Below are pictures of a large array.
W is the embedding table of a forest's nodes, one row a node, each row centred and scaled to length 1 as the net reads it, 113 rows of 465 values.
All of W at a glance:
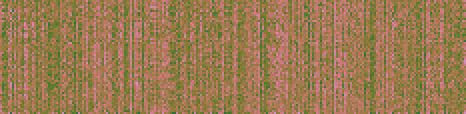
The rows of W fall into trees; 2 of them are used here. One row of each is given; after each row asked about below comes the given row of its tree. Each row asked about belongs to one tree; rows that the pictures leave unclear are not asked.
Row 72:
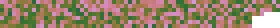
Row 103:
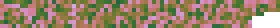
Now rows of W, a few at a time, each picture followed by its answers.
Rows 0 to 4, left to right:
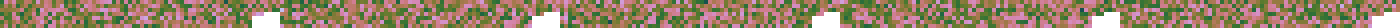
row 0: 72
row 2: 72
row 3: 103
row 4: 103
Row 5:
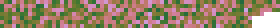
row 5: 72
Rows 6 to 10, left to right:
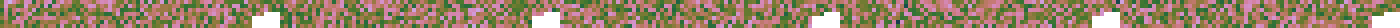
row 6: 72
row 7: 72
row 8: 103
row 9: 72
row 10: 103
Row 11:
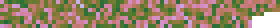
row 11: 103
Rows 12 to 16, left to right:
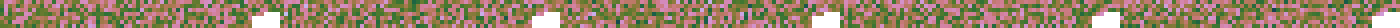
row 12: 72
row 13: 72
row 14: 72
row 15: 72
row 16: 72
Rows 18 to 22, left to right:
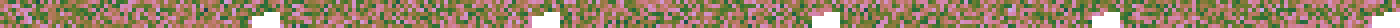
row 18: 103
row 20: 72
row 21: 72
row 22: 103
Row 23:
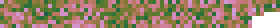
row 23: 103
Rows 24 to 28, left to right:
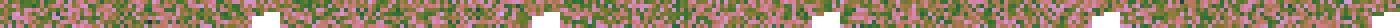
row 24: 103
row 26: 103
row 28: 103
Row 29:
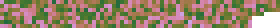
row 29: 103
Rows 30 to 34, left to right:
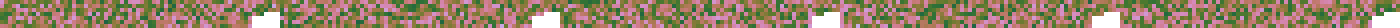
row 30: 103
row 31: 72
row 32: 103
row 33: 103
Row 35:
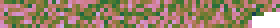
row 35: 103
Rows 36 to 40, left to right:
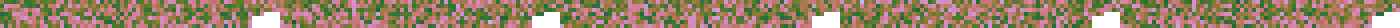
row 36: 103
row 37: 103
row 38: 103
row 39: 72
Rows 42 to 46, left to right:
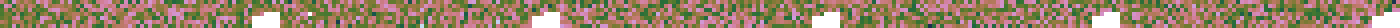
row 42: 72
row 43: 72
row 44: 103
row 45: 72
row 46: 103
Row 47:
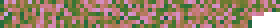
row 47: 72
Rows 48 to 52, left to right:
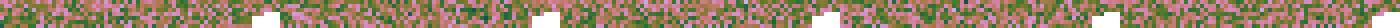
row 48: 72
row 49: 103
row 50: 72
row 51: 103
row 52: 72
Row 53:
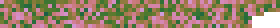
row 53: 103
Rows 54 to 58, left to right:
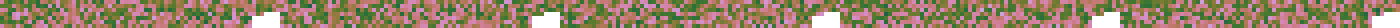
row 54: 103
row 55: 103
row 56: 72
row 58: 103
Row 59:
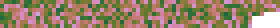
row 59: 103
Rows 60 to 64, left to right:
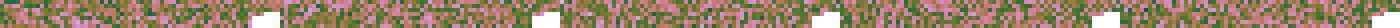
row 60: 103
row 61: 72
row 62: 72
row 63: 72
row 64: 72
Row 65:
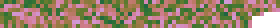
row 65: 103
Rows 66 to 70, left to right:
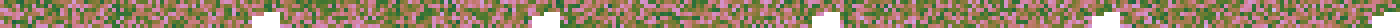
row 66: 103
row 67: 103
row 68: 72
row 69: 103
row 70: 103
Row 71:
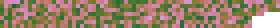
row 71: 72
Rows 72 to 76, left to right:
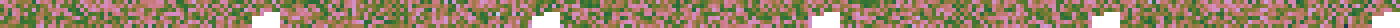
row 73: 103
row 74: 103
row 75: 103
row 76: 72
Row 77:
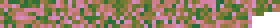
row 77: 103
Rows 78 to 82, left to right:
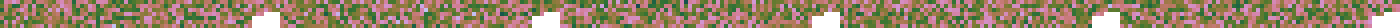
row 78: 72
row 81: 72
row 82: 103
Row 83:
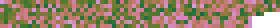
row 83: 103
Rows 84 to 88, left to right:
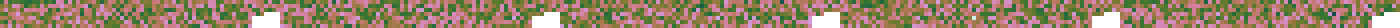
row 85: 103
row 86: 103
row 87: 103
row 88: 103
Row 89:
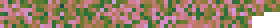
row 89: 103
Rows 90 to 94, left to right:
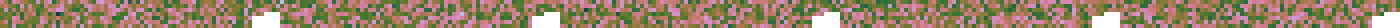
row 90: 72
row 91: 103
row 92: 72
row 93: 103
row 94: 103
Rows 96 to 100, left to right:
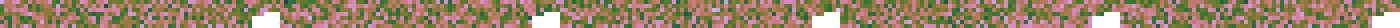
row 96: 72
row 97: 103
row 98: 103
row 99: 103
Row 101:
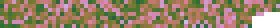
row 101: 72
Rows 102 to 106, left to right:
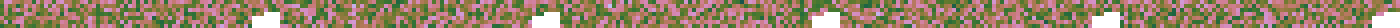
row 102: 72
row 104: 72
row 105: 103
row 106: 72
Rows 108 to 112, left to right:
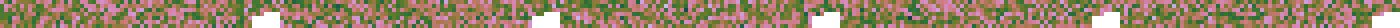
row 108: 72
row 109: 103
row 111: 72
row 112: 72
